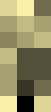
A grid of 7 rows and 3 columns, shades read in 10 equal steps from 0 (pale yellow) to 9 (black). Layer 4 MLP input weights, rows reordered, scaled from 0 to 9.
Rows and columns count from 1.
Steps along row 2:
down up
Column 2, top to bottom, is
0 2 3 6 6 7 9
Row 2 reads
3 2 3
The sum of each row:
6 8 9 14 15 15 10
